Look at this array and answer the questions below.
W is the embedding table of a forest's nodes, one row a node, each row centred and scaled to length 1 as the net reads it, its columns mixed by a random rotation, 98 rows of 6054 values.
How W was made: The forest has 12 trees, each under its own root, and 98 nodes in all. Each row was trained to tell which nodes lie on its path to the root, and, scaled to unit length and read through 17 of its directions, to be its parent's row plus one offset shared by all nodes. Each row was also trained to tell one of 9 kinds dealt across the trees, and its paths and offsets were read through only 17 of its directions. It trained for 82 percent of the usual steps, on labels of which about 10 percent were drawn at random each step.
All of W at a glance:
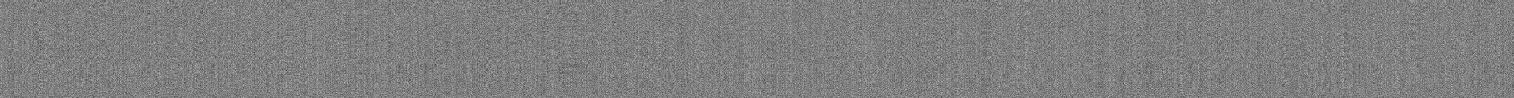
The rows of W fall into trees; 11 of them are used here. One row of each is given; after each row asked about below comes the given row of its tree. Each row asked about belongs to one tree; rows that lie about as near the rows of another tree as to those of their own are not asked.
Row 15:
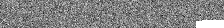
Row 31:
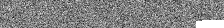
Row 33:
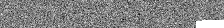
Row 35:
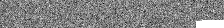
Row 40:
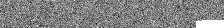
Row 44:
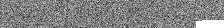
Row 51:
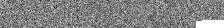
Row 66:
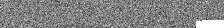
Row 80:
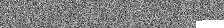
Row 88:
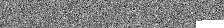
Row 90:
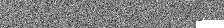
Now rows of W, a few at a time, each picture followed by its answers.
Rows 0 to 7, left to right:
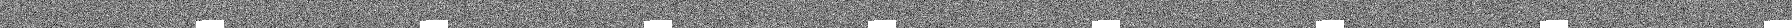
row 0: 33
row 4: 80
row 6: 15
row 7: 88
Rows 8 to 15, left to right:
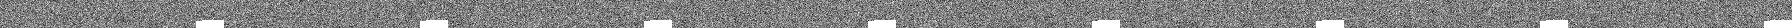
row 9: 40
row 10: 51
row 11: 33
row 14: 66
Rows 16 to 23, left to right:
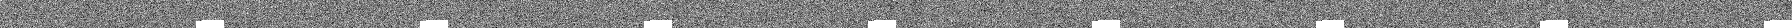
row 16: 44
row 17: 35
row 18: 31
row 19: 15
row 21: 80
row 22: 90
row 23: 15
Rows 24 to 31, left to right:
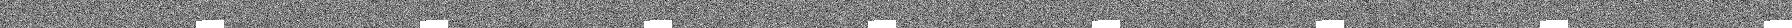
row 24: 51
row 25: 80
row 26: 66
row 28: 33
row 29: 66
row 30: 35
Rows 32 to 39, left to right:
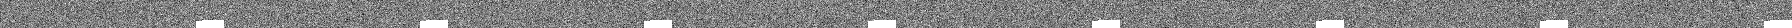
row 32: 51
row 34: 15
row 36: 51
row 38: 51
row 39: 51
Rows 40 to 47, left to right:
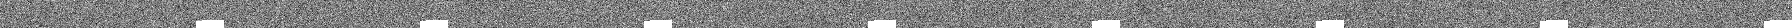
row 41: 33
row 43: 33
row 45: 66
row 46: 15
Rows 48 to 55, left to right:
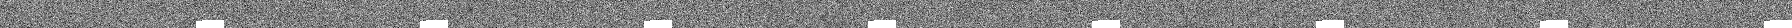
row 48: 40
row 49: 33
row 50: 51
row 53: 66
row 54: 51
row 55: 33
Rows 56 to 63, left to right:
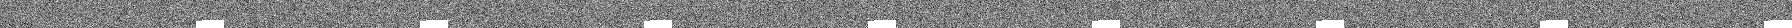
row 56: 35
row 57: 35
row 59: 44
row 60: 15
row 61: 31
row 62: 80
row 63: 15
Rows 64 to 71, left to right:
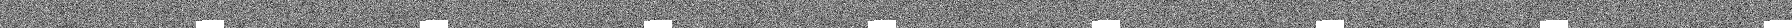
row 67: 66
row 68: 33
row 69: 33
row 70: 40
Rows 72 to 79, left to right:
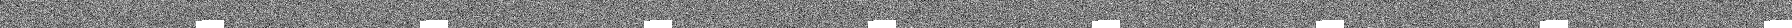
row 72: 66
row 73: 15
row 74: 80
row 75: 44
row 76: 31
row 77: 90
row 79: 80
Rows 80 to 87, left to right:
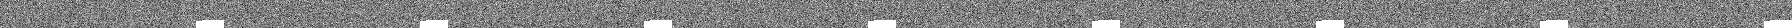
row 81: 33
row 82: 66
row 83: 66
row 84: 51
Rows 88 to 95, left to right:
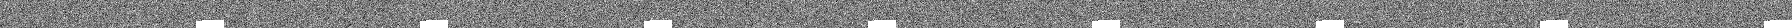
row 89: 31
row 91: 51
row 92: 31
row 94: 88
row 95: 66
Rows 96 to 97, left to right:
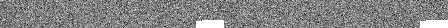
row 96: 15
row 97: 35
